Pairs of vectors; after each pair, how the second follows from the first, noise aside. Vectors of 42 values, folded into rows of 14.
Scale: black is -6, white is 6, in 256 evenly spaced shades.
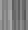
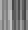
scaled up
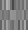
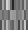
scaled up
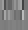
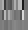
scaled up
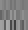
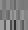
copied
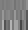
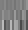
copied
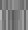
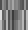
scaled up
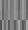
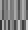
scaled up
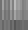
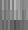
copied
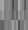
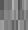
negated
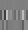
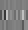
copied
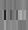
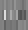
negated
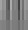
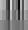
scaled up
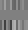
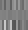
negated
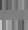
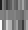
scaled up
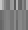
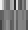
scaled up
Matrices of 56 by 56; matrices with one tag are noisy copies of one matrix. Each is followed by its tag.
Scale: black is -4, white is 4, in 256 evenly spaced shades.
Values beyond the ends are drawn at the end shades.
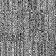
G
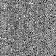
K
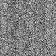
K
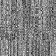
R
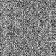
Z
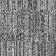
G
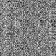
Z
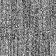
R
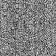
K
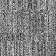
G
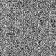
Z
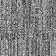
R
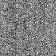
K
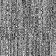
R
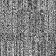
G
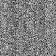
K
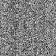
K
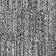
G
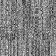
R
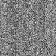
K
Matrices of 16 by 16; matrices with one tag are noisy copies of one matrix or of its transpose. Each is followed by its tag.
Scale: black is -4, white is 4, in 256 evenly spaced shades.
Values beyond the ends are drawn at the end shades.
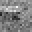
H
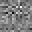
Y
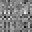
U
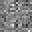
U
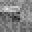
H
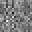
Y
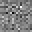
Y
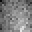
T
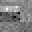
H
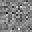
Y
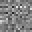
Y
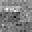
H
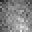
T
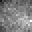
T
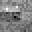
H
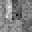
H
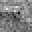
H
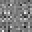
U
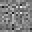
Y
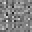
Y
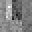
H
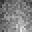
T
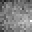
T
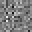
Y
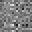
U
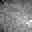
T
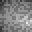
T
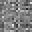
U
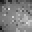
T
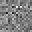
Y
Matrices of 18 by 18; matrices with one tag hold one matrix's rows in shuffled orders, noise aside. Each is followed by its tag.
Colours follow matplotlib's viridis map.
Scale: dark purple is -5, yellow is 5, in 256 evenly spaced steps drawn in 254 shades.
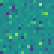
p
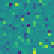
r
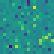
r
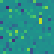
p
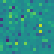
p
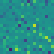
r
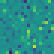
r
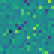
r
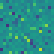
p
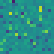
p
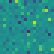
r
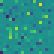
p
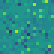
r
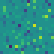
r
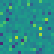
p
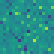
r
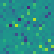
r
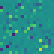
p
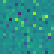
r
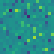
r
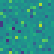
p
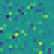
p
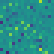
p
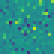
r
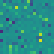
p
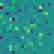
p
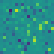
r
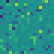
p
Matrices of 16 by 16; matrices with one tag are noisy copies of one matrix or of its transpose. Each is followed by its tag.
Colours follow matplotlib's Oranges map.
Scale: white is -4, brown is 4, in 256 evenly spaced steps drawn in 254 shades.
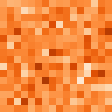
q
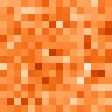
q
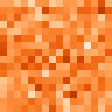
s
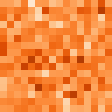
s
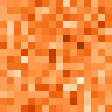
q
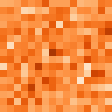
q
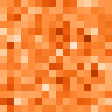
s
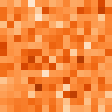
s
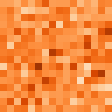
q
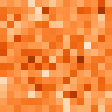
s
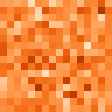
s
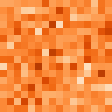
q
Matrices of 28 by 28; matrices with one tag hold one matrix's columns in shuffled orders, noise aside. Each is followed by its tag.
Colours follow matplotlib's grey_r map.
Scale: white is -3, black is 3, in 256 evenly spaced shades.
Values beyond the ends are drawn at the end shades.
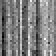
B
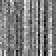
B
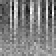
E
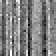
B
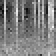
E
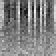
E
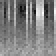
E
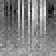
E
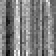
B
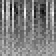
E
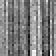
B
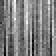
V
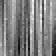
V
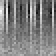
E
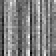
B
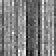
B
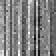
B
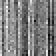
B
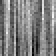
V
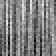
V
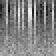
E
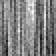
V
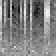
E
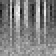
E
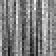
V
